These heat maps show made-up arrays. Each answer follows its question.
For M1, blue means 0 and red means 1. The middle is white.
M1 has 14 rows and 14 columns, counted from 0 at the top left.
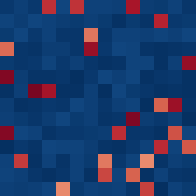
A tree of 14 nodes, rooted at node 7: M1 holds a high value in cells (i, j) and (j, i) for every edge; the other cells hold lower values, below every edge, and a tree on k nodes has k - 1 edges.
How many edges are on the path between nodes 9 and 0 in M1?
1
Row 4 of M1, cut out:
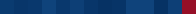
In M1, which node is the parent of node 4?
13
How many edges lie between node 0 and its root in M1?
3
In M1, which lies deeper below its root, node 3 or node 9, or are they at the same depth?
node 3
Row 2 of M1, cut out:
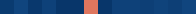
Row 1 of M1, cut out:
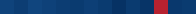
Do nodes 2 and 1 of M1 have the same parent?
no
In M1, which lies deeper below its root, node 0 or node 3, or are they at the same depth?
node 3
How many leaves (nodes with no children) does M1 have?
5
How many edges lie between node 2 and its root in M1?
6
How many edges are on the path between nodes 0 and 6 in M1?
2
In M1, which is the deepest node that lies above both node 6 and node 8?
9
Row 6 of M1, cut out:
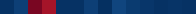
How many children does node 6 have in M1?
1
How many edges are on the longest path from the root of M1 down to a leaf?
6
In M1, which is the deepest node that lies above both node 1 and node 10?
11
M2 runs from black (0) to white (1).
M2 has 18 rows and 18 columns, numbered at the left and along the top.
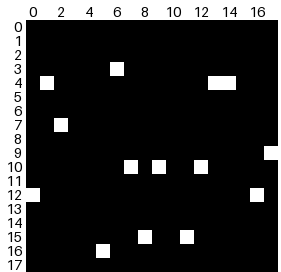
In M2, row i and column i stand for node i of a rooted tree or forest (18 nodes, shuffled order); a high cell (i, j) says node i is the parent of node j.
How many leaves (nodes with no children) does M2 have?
10
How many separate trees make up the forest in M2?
4
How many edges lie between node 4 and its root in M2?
0
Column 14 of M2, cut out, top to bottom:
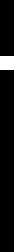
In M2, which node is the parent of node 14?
4
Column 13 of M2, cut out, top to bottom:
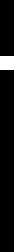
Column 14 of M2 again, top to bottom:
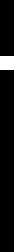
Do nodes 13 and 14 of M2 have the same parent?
yes
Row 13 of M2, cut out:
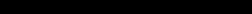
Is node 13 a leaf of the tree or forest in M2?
yes
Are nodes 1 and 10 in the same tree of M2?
no
